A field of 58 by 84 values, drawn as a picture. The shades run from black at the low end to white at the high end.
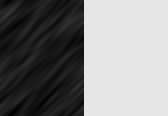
It is made of 1 by 2 panels. Panel 1,1: very low, slanting up to the right, faint in contrast. Panel 1,2: very high, flat.
